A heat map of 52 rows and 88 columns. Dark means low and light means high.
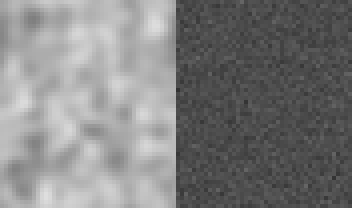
It is made of 1 by 2 panels. Panel 1,1: high, blotchy. Panel 1,2: low, fine-grained, faint in contrast.
